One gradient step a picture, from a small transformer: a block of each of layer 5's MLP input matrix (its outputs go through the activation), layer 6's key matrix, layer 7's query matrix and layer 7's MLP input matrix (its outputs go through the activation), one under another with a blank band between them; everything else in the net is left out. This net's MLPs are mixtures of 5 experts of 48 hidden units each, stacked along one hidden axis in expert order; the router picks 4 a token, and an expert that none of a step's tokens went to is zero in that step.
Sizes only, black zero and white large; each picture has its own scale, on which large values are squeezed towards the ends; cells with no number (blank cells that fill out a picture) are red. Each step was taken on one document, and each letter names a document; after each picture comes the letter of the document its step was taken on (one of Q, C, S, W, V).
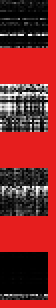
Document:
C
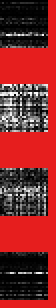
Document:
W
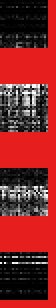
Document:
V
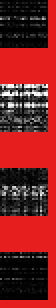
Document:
V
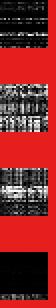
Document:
C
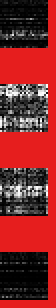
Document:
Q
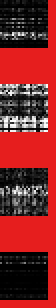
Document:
Q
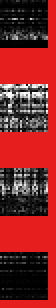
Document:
Q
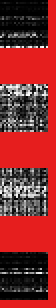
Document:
W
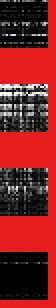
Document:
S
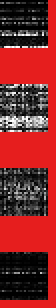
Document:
W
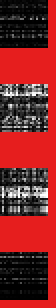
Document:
V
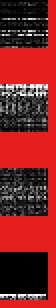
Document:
C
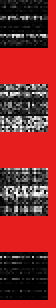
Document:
V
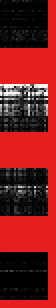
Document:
Q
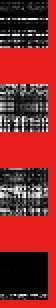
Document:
C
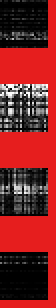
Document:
Q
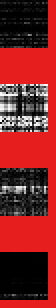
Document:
C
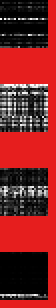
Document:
C
